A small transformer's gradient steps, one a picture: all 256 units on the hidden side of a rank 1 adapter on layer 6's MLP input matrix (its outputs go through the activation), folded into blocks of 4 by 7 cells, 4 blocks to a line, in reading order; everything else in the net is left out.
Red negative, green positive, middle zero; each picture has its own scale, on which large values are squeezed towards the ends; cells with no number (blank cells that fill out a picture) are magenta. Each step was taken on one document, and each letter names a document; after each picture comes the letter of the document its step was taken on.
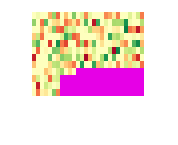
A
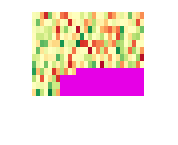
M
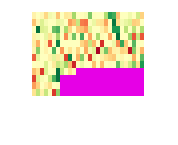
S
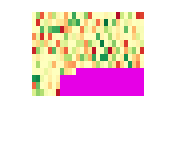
A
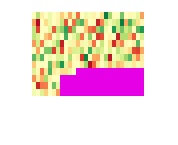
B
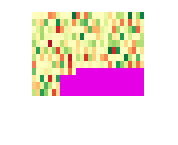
A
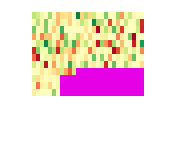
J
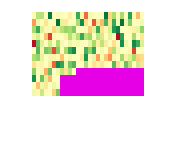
B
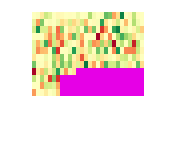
B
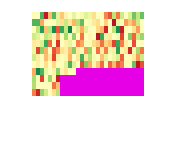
S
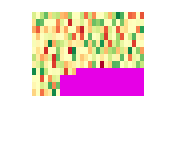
M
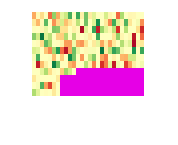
J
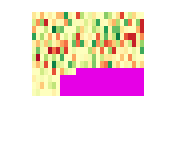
J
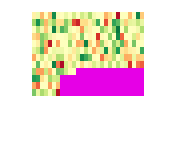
S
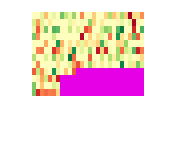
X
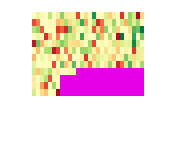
B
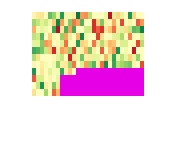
J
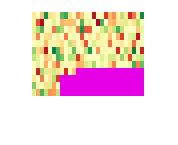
M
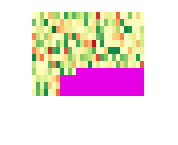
A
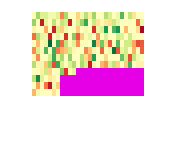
J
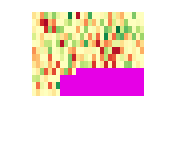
J
